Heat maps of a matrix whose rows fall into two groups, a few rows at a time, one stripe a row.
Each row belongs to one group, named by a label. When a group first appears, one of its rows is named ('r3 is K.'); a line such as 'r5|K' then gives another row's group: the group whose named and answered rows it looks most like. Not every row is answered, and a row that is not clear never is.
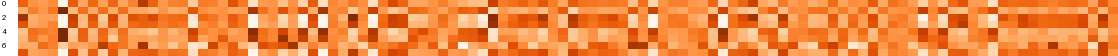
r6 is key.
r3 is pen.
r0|pen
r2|pen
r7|pen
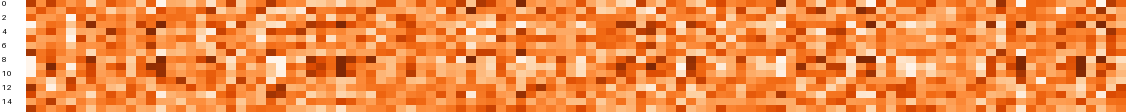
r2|pen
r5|pen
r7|key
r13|key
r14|key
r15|key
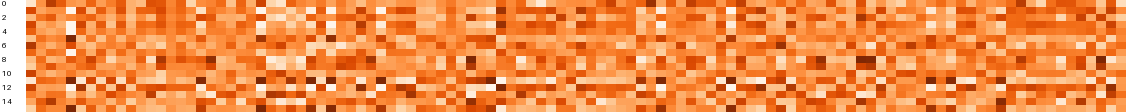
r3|pen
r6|key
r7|pen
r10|key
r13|key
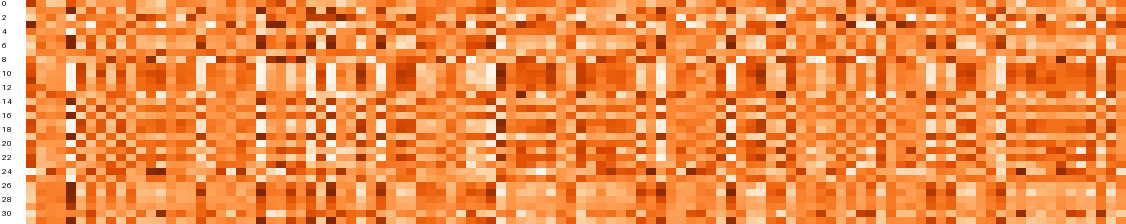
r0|key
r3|key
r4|pen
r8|key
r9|pen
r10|pen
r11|pen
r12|pen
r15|pen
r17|pen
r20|pen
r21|key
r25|pen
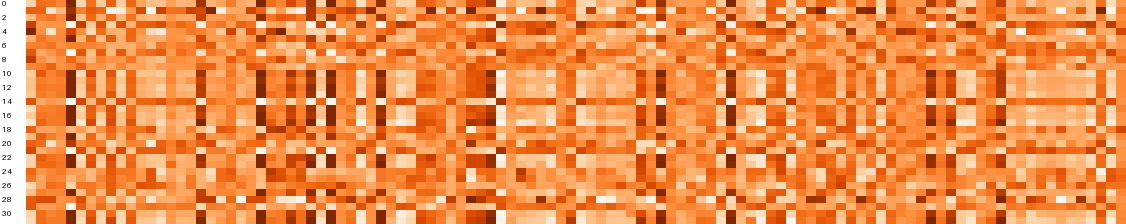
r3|pen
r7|pen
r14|pen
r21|pen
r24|key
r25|key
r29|pen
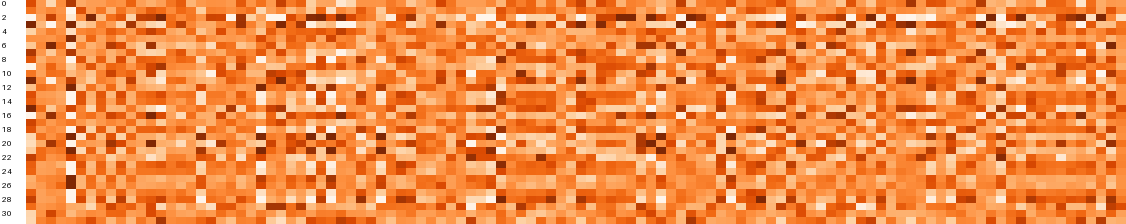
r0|key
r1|pen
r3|key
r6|key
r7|key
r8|pen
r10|key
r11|key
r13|pen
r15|key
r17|key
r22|key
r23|pen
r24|pen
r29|key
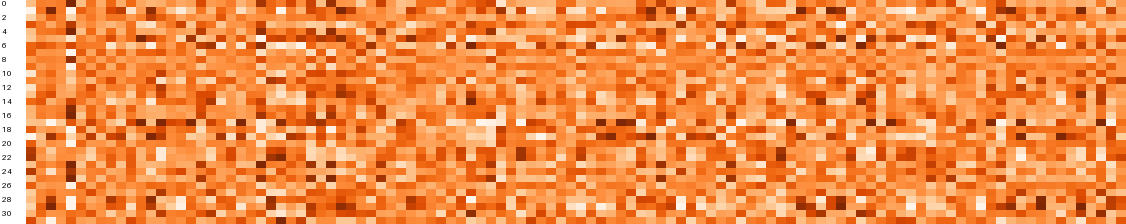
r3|key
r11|key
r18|pen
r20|pen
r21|key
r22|key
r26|pen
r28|key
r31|key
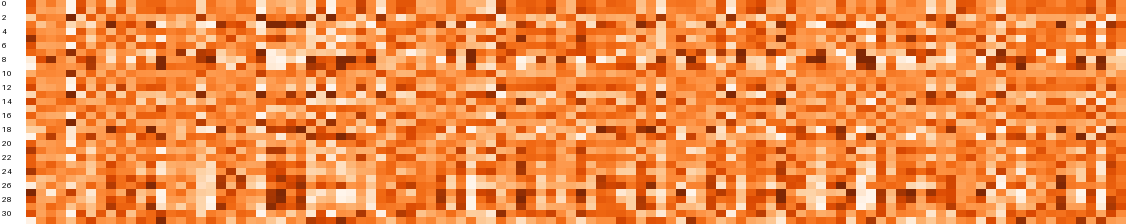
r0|pen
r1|pen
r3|key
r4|pen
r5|key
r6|pen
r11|pen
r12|pen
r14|key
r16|pen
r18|key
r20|pen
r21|key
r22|pen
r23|key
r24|key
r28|key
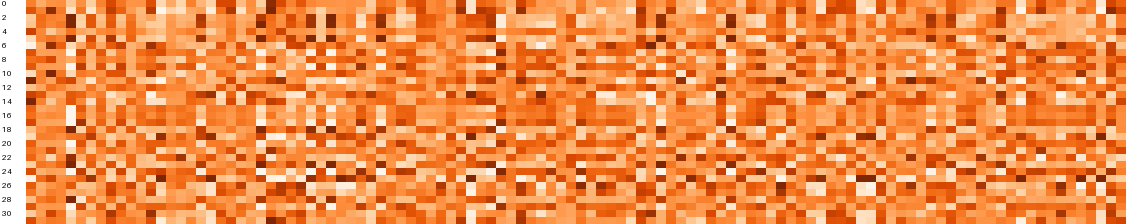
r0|key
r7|pen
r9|pen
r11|key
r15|pen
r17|pen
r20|pen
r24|pen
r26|key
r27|key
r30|key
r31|key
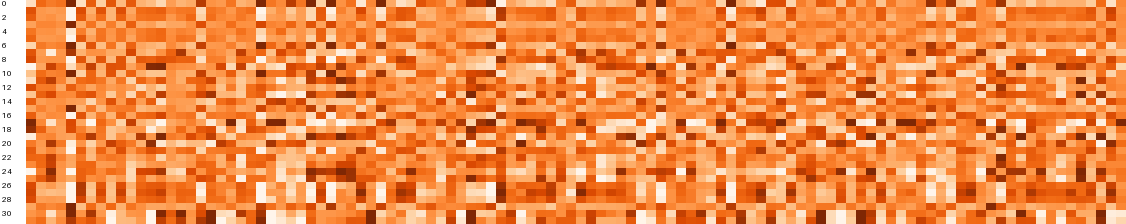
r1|pen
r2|pen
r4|pen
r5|pen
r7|key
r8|pen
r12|key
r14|key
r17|key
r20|key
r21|pen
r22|key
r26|pen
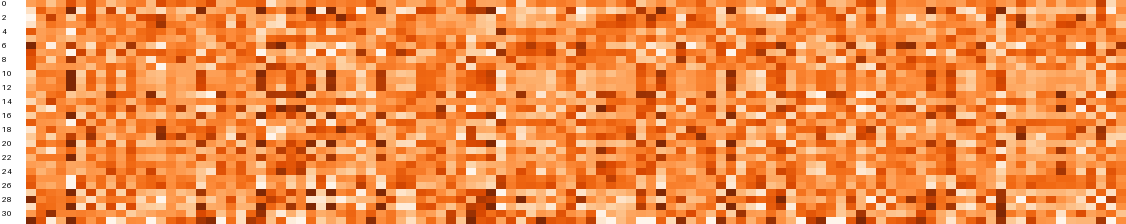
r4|pen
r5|key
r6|key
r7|pen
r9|key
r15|key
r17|pen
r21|key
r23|key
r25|pen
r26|pen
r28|key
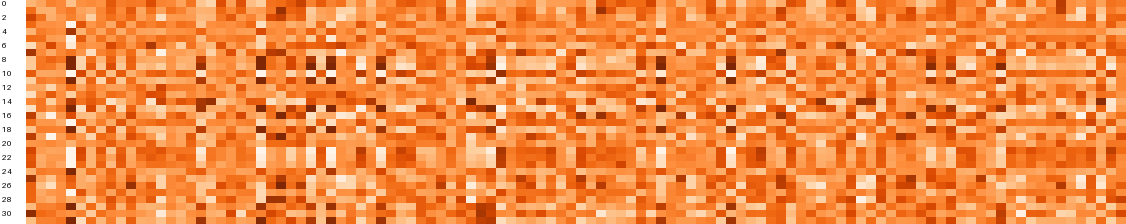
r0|key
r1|key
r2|key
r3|pen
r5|pen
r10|pen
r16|key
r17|pen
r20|key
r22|pen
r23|pen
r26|key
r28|key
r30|key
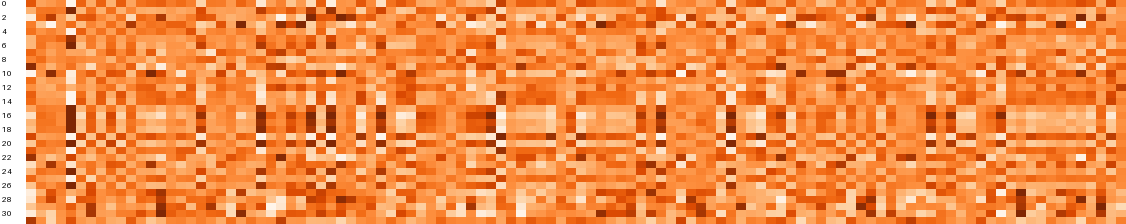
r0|pen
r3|key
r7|key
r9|key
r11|pen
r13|pen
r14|pen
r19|pen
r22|key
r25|pen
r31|key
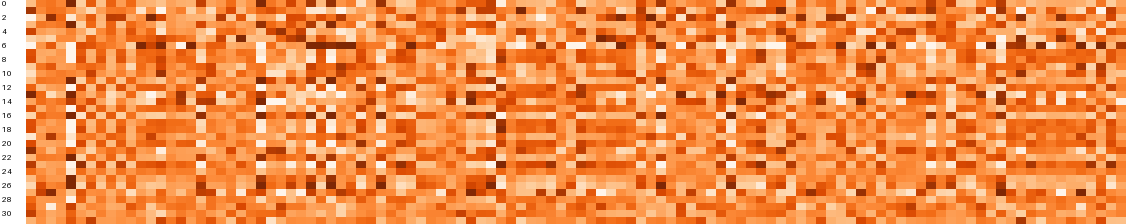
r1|key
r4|key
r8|pen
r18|pen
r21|key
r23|pen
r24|pen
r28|pen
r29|key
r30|key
